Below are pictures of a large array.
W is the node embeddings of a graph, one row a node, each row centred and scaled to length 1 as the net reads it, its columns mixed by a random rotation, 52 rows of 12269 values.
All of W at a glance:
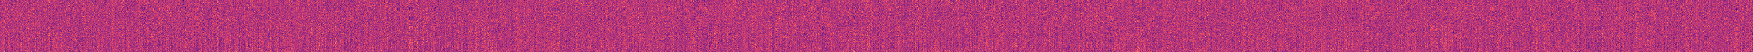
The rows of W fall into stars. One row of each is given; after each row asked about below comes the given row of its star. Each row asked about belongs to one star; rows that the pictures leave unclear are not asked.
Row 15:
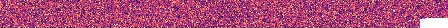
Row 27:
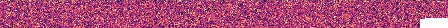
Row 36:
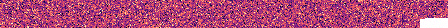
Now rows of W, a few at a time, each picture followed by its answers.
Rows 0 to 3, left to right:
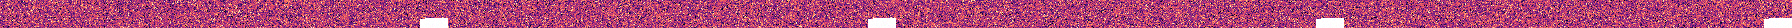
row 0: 27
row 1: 27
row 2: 27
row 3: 36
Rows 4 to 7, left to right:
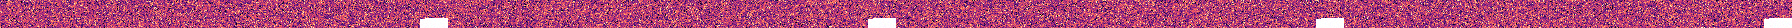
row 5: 36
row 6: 27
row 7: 36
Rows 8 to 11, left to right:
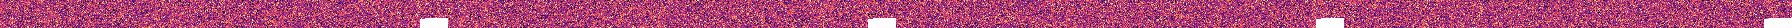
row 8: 36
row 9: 36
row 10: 36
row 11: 15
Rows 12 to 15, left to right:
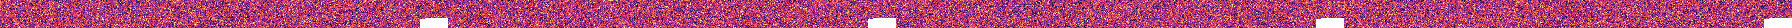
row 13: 36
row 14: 27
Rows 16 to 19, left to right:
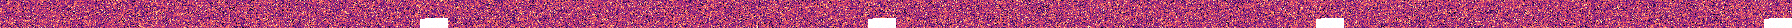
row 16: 36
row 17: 36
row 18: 36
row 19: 36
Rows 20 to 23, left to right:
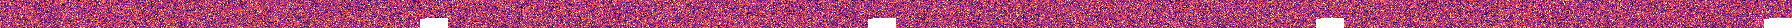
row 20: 15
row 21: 27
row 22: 36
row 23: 36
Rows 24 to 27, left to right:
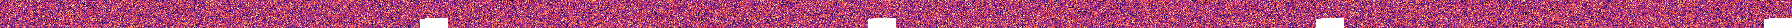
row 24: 15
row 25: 36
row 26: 15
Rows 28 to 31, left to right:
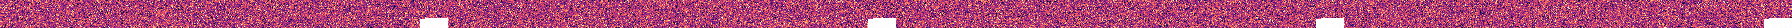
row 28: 15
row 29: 15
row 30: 15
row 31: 36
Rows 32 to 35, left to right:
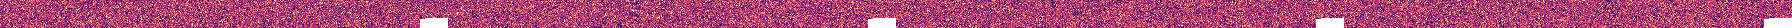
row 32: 15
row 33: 27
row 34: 27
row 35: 27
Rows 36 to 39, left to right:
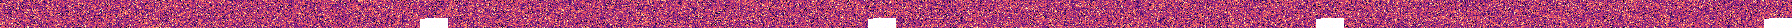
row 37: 27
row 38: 15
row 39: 27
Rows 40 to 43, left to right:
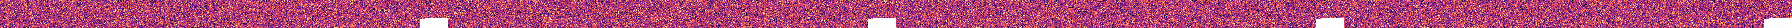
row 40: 27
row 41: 27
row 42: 15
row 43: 15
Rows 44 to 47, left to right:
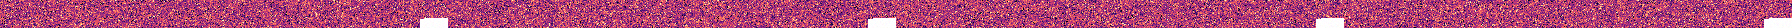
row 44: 27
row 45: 15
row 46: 15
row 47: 15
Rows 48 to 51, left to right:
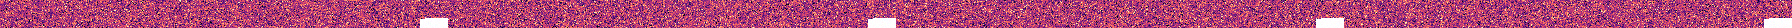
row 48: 27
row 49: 15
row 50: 27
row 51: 27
